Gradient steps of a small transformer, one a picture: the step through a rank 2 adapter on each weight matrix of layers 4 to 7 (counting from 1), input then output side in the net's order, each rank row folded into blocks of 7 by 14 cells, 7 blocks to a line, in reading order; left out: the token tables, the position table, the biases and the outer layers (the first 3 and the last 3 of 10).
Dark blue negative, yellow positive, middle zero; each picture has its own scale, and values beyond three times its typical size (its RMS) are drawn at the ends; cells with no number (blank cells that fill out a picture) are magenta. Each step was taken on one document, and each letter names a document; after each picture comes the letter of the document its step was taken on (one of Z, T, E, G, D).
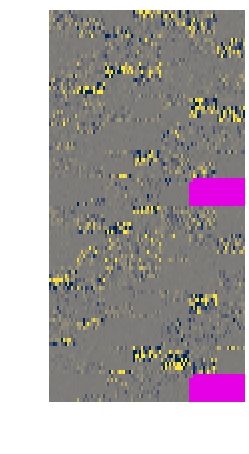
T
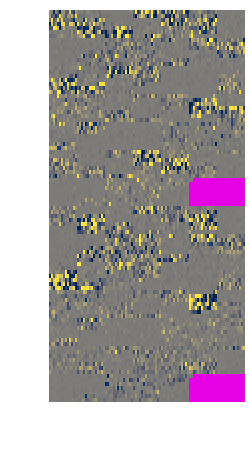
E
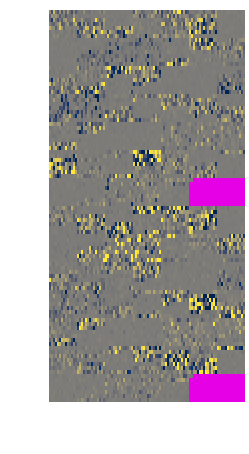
E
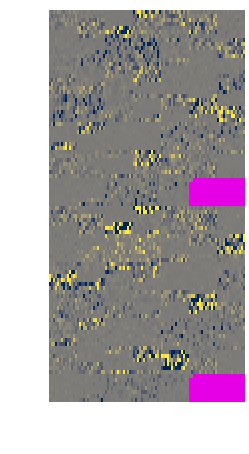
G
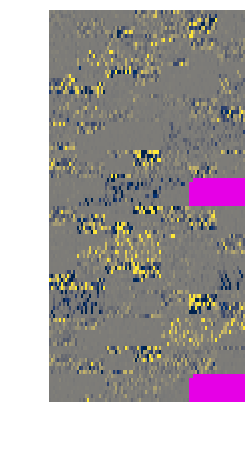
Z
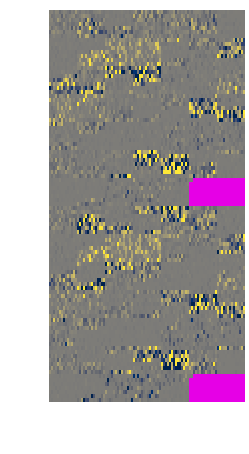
T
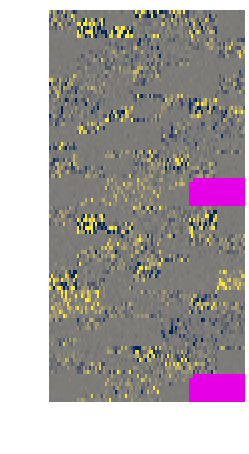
E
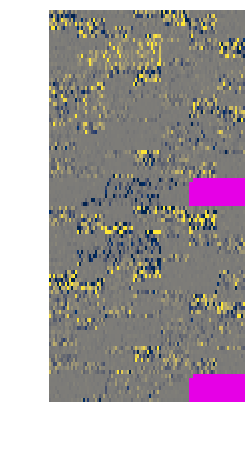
T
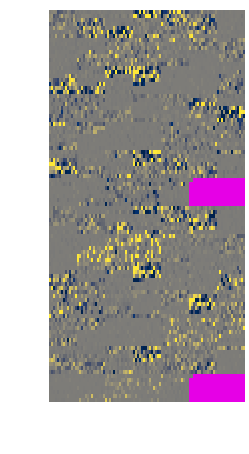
Z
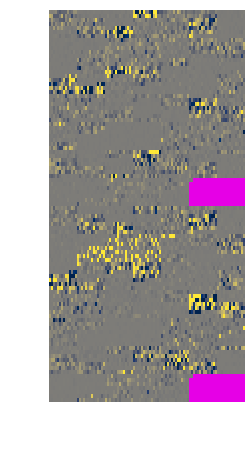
Z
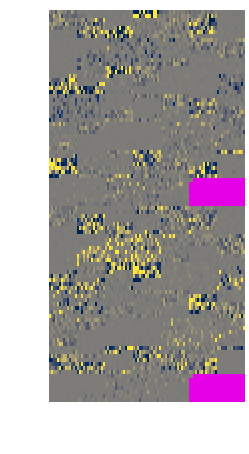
Z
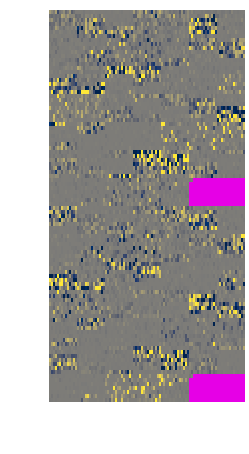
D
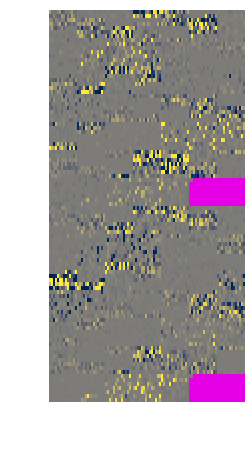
D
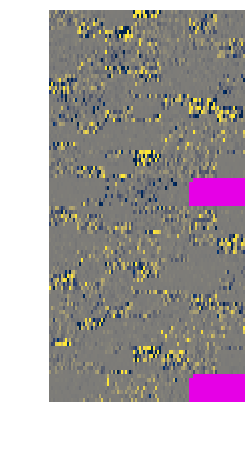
G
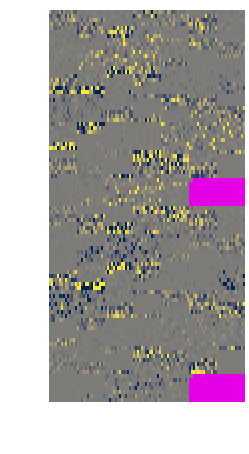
D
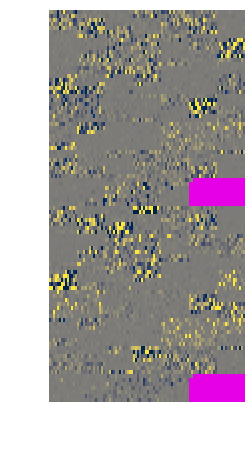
E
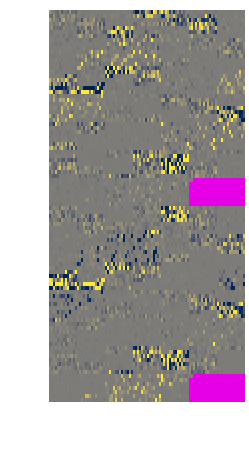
D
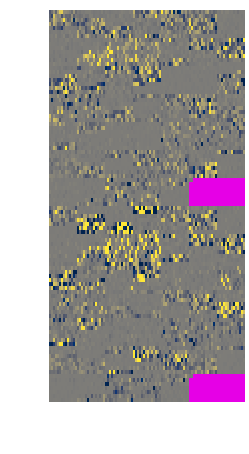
Z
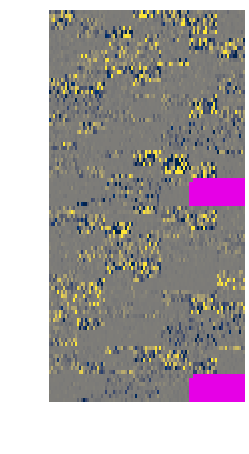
T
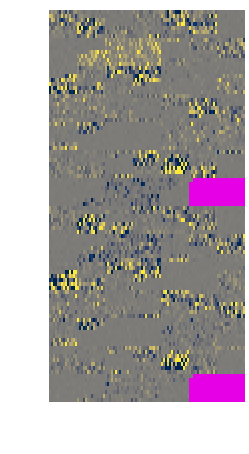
T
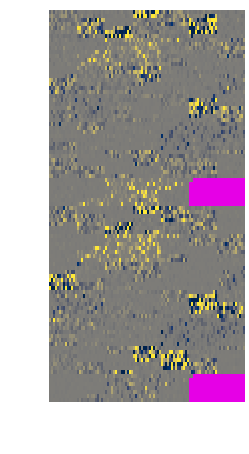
G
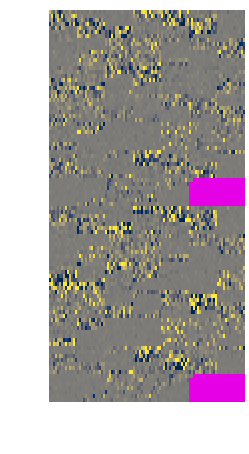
T
